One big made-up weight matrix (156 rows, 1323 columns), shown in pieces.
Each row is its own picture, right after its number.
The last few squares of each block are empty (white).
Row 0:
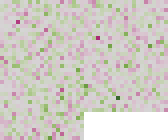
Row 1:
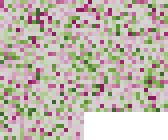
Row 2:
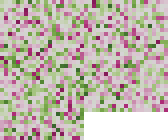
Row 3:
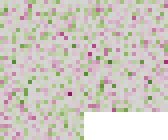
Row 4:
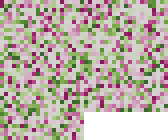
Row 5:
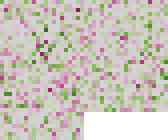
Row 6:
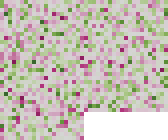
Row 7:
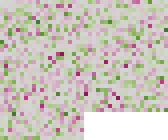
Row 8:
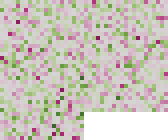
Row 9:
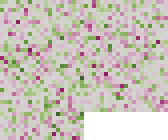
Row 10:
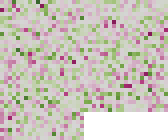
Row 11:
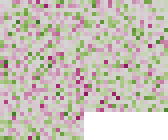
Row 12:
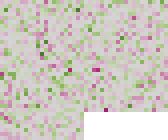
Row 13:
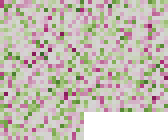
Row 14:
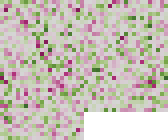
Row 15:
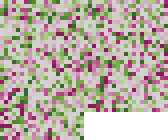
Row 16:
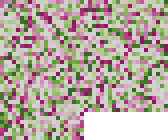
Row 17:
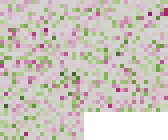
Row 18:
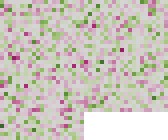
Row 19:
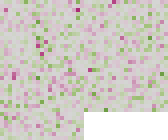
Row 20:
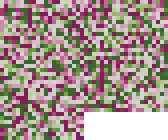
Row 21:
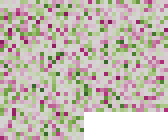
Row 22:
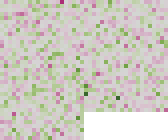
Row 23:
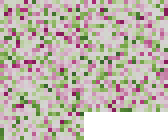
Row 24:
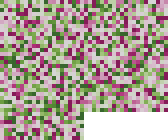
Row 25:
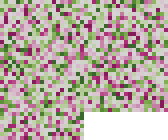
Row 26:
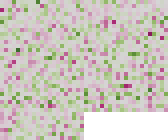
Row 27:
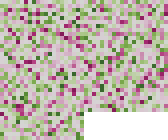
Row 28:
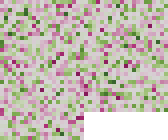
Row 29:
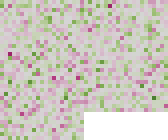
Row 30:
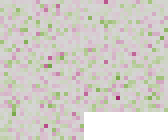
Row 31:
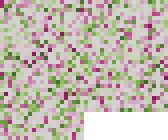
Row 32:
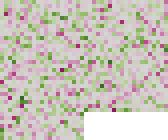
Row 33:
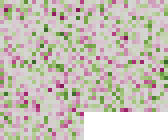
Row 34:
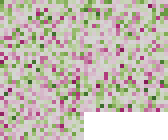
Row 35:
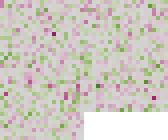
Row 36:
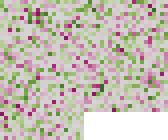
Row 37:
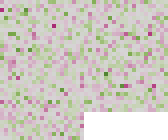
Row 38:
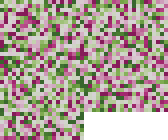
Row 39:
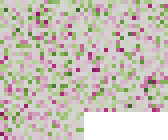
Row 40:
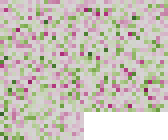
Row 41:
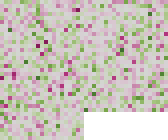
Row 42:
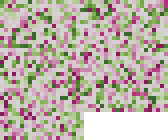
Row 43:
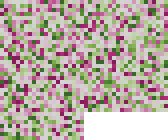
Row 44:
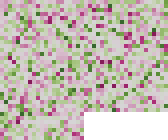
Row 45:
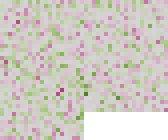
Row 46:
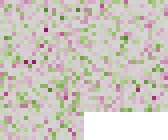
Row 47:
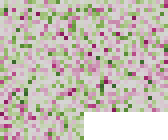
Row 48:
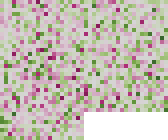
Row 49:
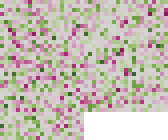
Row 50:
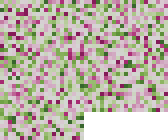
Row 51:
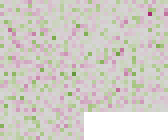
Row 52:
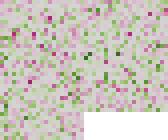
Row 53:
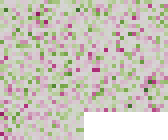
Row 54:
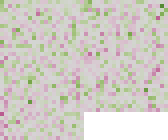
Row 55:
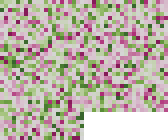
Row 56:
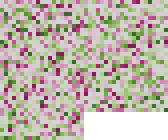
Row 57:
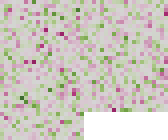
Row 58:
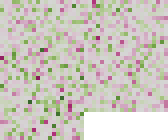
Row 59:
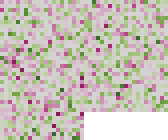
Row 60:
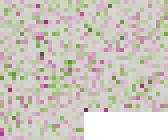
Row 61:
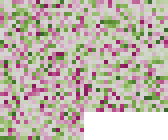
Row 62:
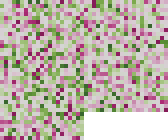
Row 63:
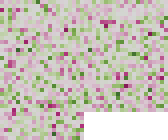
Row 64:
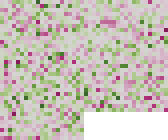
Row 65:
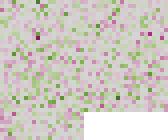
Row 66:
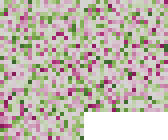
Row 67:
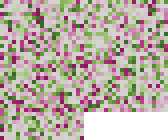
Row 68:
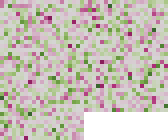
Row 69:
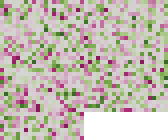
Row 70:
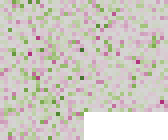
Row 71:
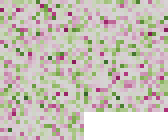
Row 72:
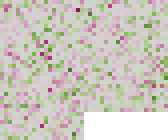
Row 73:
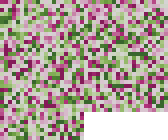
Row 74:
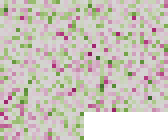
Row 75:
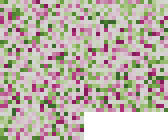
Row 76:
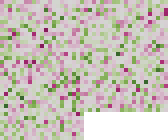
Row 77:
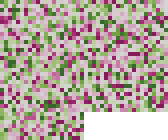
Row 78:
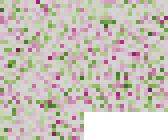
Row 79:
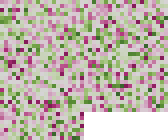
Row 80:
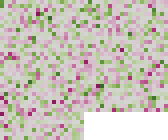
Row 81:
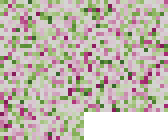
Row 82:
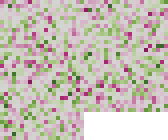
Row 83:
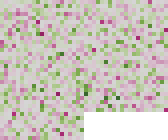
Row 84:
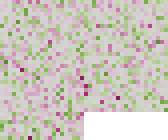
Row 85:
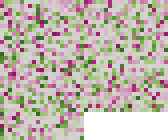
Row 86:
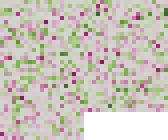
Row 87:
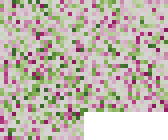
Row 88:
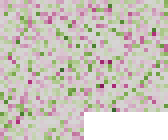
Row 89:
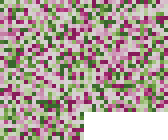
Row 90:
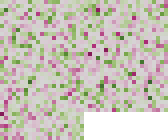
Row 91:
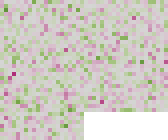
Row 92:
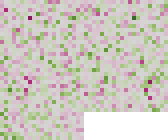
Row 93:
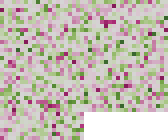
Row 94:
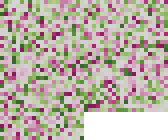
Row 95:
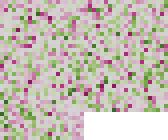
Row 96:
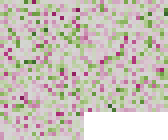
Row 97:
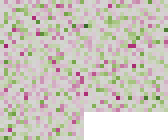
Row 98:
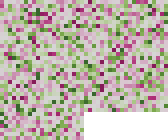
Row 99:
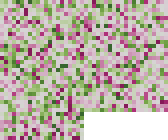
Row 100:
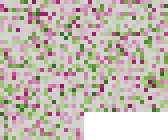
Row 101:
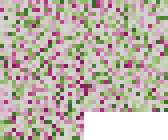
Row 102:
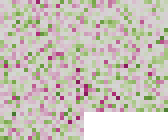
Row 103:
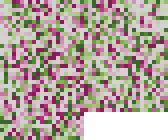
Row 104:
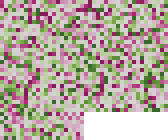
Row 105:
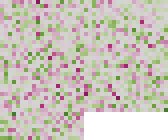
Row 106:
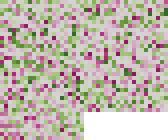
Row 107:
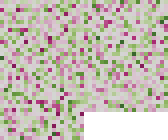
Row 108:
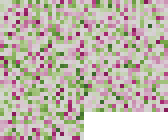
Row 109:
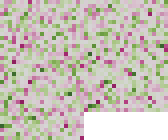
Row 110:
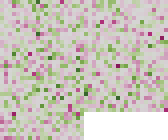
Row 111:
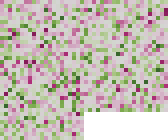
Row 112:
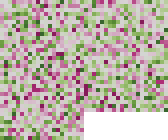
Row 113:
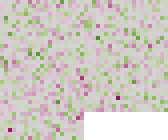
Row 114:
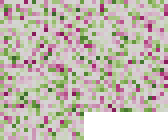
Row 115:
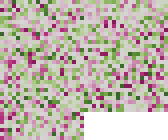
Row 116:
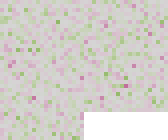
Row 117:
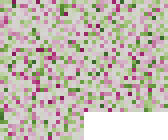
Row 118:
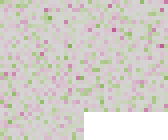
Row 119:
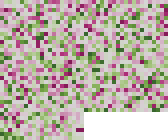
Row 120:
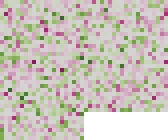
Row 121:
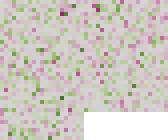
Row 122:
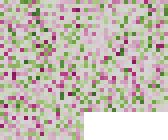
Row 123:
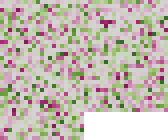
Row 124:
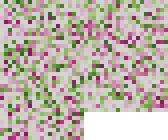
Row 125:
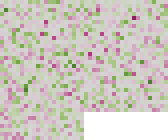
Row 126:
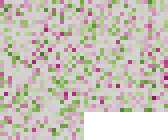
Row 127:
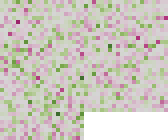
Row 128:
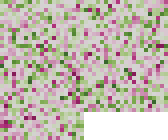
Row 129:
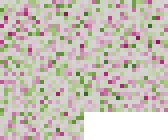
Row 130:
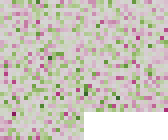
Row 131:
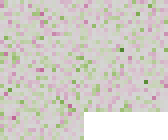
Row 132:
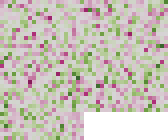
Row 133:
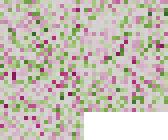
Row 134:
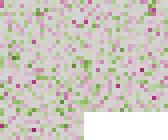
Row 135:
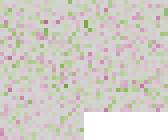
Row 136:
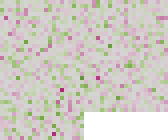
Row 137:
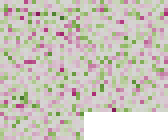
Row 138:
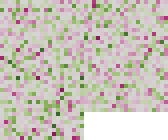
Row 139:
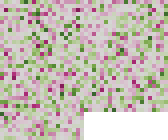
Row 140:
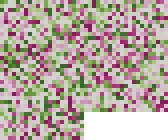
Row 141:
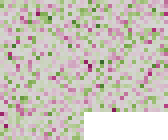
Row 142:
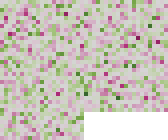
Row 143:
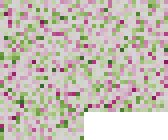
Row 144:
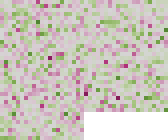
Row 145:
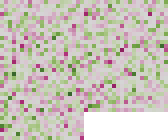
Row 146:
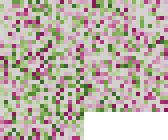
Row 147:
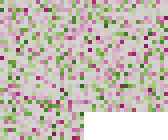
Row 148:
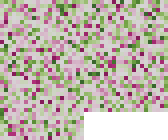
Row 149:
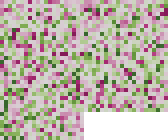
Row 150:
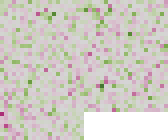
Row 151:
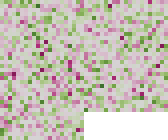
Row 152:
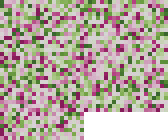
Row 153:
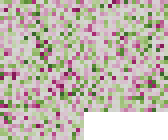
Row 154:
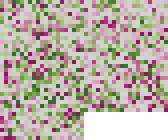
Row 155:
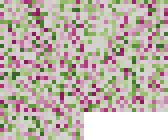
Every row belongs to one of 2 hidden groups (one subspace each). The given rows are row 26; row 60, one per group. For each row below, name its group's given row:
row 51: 60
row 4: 60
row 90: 60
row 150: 60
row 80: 60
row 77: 26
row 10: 26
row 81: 60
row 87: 26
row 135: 60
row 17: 60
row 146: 26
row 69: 60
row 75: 26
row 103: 26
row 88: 60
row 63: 26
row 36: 60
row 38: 26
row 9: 26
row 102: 26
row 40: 60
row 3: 60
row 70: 26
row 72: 60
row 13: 60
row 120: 60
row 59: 26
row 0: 26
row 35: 60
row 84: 26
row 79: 26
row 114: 60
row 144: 26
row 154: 26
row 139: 60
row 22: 26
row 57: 60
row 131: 60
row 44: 60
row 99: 26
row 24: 26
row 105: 26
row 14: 60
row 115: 26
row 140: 26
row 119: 60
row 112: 26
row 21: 26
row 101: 26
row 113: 26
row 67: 60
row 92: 60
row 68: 60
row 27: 60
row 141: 60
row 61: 26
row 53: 60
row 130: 26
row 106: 60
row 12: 60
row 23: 60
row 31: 60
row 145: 60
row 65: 26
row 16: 60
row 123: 26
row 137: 60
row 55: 26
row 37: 26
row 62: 26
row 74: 60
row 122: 60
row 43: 60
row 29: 60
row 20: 60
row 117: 26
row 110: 26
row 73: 26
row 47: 60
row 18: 60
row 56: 26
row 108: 26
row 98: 60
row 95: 60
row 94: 60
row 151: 60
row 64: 26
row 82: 60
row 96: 60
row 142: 26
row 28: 26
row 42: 60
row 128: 60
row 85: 60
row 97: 26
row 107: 26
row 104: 60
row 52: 60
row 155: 60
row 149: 60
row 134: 60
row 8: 26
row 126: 60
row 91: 60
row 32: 60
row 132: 60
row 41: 60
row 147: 26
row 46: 60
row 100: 60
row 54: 60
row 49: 60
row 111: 60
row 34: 60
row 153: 60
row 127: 26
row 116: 26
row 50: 26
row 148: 26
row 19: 60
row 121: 26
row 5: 60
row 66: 60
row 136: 26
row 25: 26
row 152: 60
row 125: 60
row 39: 60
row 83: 26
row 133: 60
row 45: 26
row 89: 26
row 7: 26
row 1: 60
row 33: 60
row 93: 26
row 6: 60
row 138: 26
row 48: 26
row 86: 60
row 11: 26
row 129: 26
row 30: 26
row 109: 60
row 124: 26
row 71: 26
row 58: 26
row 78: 26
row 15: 60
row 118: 60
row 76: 60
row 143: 60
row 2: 26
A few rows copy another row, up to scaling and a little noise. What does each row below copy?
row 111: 76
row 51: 49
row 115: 10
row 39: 53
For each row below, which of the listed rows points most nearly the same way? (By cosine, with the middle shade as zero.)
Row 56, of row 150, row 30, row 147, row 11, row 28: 11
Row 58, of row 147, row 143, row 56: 147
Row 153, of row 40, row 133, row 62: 133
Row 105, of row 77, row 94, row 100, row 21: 77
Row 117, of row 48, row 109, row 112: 48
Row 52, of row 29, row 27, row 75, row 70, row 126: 126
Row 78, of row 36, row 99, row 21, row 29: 99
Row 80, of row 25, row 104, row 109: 25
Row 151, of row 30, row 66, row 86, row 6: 66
